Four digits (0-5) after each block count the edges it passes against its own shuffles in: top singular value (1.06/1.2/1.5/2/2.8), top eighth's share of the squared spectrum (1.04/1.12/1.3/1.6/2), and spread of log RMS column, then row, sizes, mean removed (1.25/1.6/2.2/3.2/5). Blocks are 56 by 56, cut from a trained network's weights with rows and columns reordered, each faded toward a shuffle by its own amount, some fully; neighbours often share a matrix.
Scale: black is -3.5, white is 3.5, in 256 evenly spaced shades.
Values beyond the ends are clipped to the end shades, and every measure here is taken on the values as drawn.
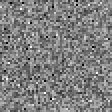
0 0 0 0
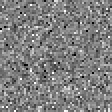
1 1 0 0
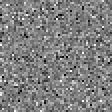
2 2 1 1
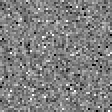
1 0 0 0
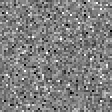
0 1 0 0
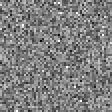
0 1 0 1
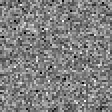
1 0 0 0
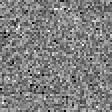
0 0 0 0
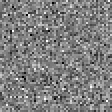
2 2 0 1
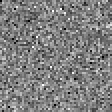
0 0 0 0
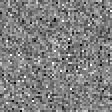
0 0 0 0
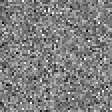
1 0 0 0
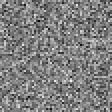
2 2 0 0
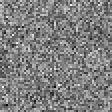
0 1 0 0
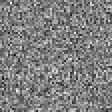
3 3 0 0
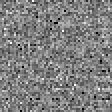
2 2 0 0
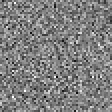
2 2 0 1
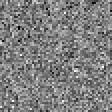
0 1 0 0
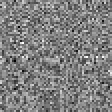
3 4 1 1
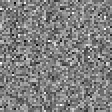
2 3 0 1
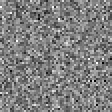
3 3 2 1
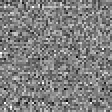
3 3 1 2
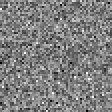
1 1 0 0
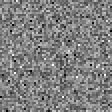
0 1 0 0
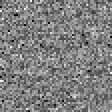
1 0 0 0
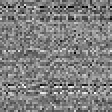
4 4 1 3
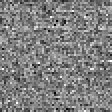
3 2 0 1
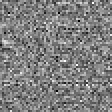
3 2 0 1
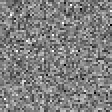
1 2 0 0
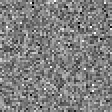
1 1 0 0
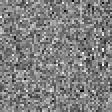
2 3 0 1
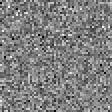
2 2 0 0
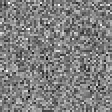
3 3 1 1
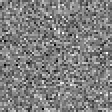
2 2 0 0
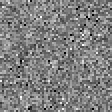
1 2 0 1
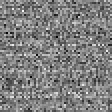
3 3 0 2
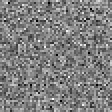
3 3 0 1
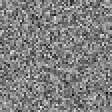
2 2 0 0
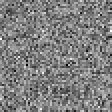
3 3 0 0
